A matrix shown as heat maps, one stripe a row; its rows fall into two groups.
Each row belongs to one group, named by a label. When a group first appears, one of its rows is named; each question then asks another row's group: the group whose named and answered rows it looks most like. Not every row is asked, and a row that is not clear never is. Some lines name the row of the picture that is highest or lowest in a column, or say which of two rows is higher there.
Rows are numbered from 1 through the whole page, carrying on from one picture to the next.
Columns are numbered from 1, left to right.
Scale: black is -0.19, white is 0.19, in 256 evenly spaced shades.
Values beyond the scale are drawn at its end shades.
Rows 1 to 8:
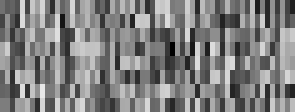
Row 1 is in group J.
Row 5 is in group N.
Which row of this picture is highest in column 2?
4
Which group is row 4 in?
N
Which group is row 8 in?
N
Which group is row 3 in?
N
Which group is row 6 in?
N
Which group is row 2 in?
J
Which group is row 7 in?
J
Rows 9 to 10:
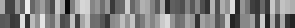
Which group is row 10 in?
J
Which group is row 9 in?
N
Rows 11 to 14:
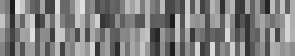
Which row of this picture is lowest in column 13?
14
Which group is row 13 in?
N
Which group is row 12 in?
N
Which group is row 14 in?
N
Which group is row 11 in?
N
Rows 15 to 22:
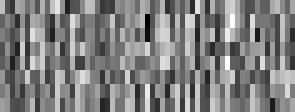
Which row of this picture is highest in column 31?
19
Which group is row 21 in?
N
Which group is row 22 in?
N
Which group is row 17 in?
J
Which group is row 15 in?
N
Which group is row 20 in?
N
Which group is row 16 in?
J
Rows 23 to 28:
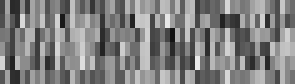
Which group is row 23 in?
J
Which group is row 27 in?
N
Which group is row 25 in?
N
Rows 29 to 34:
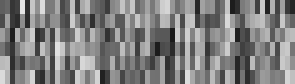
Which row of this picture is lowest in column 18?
31
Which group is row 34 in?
N
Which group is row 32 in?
N
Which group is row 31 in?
N
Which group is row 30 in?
J
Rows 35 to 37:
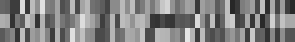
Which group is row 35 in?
J
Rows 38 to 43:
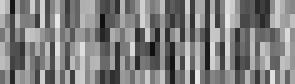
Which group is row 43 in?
N
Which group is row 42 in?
N
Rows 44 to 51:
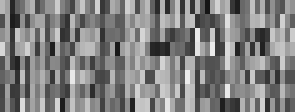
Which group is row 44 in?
N
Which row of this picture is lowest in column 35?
46
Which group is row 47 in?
N
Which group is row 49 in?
J
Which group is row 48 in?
J
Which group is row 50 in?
J
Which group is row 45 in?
J
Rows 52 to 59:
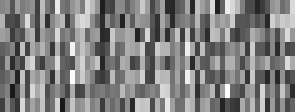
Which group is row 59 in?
J
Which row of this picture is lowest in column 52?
52
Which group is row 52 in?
N
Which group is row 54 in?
N
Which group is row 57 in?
J
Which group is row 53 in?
N
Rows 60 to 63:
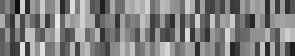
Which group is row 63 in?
J
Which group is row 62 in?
N
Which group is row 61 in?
N
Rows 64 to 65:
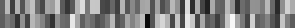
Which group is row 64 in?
N
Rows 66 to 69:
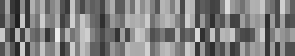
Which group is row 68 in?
N
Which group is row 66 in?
J
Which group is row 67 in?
J
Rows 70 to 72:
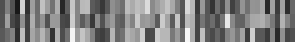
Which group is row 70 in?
J
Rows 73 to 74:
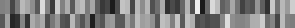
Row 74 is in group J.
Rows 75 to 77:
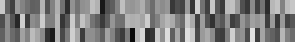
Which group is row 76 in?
J
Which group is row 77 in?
J
